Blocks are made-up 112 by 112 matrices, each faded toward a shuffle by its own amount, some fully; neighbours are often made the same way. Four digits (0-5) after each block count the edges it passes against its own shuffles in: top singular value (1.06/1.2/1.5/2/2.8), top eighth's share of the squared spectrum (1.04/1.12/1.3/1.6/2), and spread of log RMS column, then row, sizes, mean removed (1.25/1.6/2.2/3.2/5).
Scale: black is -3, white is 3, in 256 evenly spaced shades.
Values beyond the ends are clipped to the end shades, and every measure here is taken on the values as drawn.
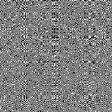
5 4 3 3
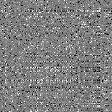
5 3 2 2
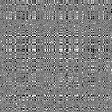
5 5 4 4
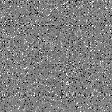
4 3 1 2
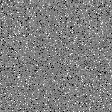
3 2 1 0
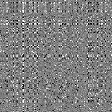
5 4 3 3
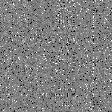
4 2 1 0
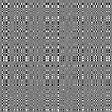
5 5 5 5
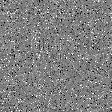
3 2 1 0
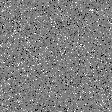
0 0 0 0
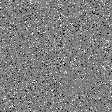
3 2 1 0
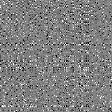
5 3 3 3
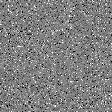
3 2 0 1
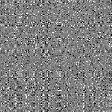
5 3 3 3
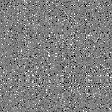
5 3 2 2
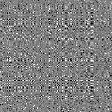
5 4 3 3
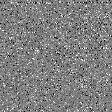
4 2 1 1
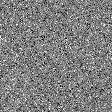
0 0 0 0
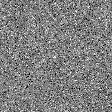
0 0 1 0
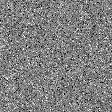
0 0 0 0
